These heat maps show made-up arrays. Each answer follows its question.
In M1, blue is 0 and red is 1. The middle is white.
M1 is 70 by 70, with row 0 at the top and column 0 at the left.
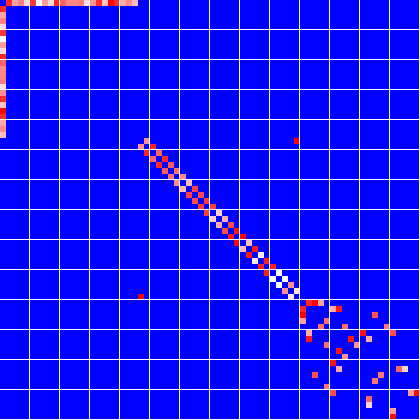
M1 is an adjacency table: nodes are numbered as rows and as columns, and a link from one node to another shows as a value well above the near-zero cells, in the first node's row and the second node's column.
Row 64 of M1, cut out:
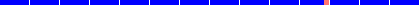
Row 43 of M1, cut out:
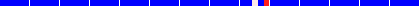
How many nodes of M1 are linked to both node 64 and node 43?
0
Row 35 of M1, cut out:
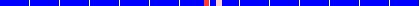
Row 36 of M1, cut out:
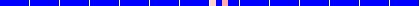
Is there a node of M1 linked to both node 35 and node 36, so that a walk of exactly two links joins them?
no
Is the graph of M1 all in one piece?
no
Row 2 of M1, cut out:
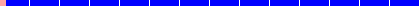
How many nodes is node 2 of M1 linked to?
1
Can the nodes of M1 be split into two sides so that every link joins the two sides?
no
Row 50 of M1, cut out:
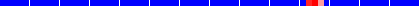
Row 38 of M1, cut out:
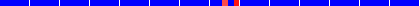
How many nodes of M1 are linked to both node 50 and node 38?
0
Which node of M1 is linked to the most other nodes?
node 0
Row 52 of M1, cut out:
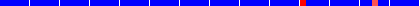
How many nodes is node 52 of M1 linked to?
2
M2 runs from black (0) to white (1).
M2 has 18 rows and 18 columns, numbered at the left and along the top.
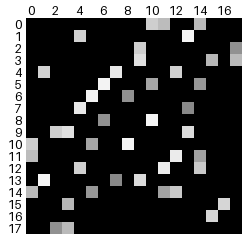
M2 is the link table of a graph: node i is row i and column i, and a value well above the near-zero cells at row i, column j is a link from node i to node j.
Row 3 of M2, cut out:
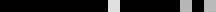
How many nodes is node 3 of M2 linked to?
3
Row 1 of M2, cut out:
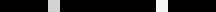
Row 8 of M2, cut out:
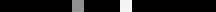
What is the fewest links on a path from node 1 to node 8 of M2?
6
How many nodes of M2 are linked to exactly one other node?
1
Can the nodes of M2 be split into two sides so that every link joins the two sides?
no
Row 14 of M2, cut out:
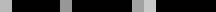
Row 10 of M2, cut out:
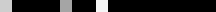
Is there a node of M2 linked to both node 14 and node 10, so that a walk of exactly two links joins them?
yes
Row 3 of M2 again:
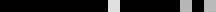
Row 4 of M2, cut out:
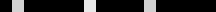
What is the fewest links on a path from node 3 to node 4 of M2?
4
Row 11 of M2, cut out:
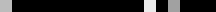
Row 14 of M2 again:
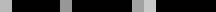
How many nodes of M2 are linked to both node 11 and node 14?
2
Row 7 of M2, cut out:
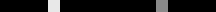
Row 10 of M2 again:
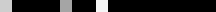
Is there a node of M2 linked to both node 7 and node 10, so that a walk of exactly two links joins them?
no
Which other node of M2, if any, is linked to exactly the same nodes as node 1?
node 7
